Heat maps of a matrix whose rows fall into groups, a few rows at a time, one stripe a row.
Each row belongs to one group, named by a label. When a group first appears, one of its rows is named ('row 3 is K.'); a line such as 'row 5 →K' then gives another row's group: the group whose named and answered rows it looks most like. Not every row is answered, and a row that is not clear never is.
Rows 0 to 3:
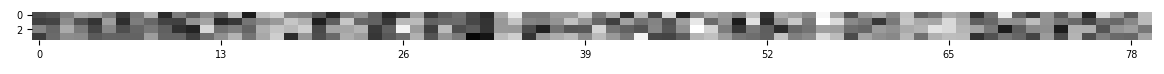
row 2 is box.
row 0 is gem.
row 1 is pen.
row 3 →gem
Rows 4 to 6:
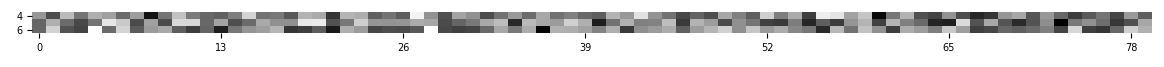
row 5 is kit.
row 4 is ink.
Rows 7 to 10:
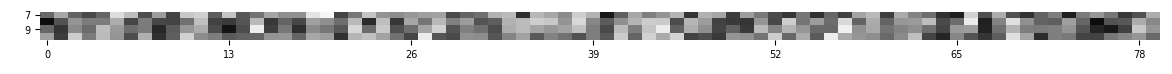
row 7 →kit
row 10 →ink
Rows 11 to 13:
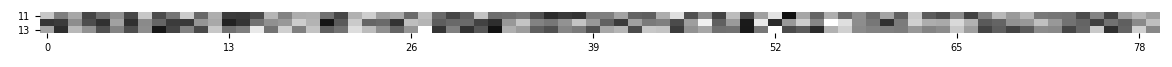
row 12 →pen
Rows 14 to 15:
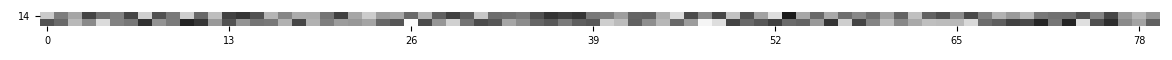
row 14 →ink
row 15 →box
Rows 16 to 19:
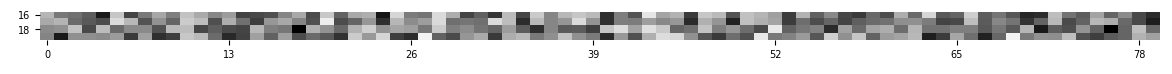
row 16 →kit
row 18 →ink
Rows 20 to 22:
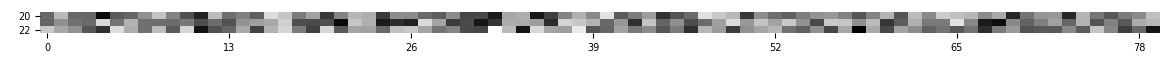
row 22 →kit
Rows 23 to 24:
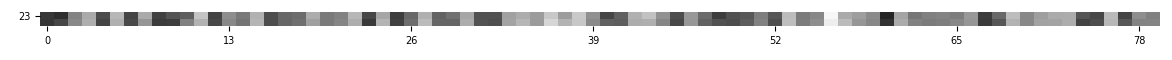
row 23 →pen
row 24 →pen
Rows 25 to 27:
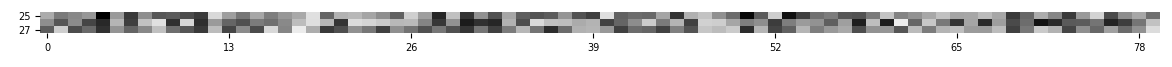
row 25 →box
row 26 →kit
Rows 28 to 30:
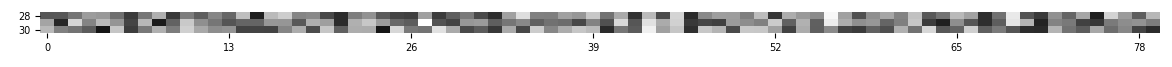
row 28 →gem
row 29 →ink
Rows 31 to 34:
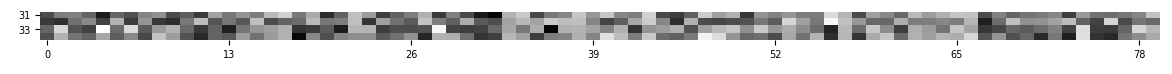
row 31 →gem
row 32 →pen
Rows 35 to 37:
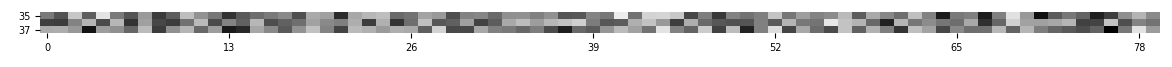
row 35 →ink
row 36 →pen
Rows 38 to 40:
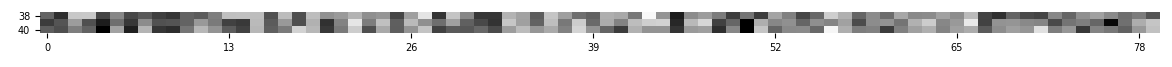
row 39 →pen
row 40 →pen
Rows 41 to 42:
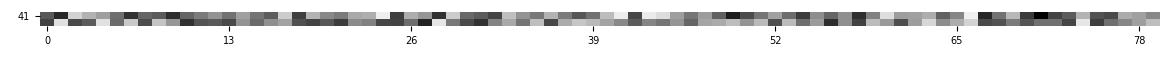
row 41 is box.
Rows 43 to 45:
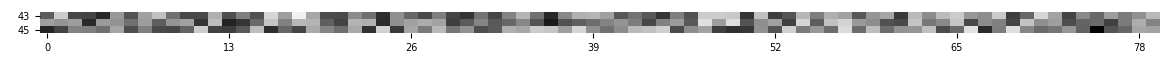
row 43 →gem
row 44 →ink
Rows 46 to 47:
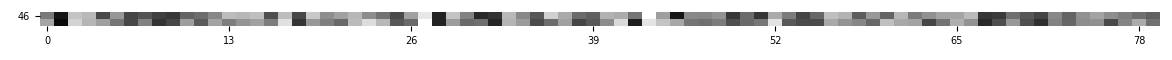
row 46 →box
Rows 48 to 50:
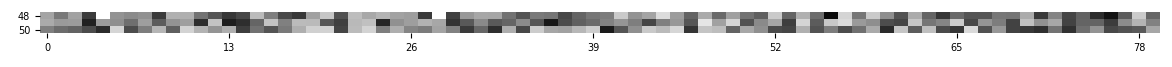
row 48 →ink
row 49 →ink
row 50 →kit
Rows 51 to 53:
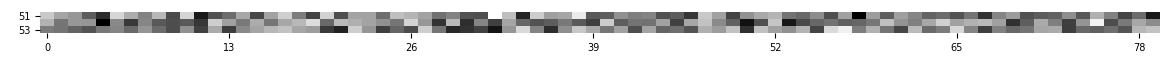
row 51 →kit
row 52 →box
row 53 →gem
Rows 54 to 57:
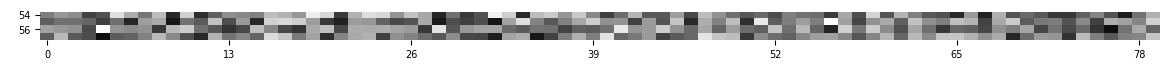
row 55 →gem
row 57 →gem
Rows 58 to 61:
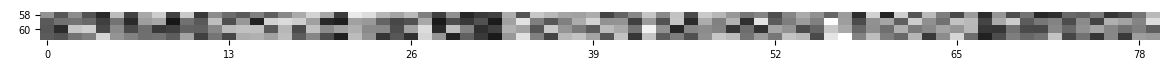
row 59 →gem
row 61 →gem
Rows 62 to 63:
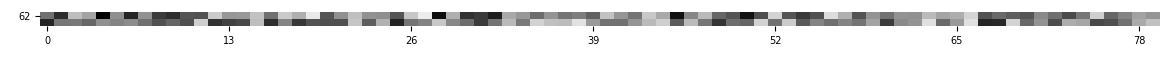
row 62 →box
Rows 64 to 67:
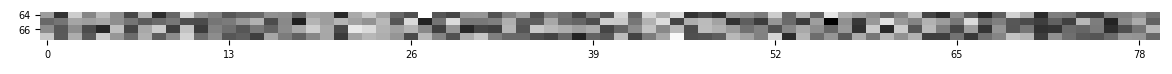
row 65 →box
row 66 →kit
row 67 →ink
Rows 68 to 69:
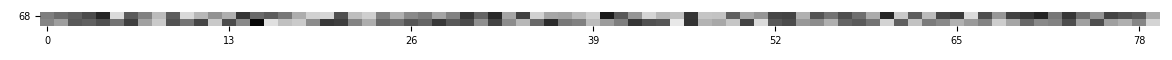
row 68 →kit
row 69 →gem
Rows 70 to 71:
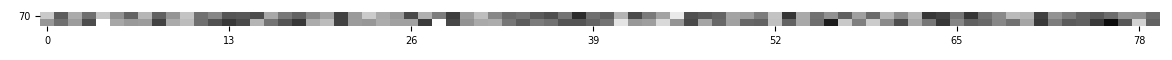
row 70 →ink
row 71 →ink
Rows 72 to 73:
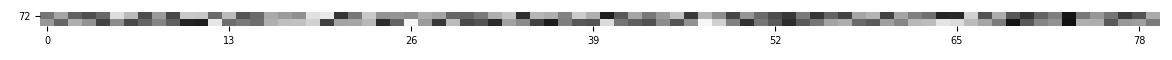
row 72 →kit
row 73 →box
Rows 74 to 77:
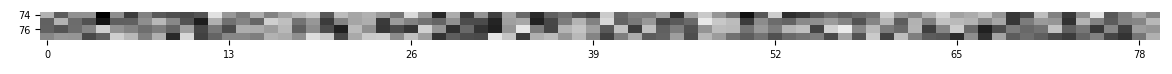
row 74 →box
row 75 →gem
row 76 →gem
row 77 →kit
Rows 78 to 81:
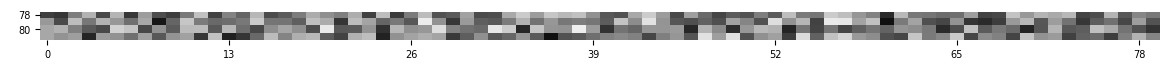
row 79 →ink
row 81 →ink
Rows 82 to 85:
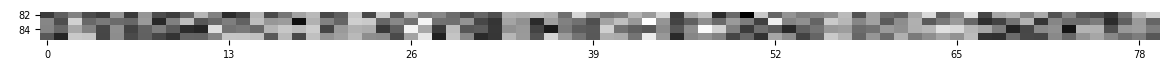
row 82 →pen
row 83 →ink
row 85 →box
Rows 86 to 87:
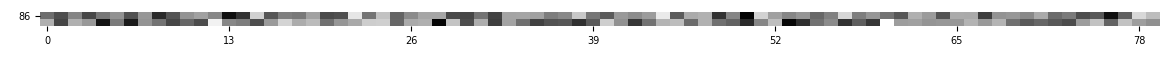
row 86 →pen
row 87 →box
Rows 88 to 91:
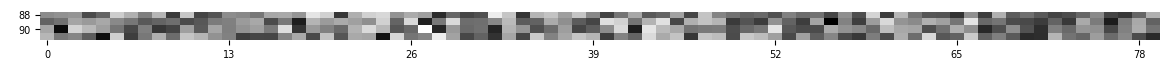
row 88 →kit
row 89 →box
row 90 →box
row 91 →kit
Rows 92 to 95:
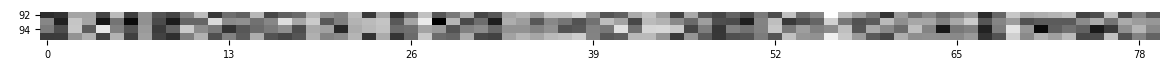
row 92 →pen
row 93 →box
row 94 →ink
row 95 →pen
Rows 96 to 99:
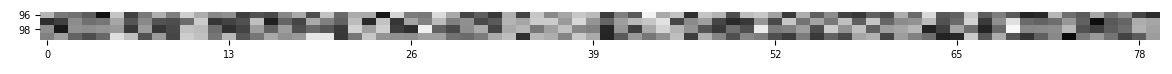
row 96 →kit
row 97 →pen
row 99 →kit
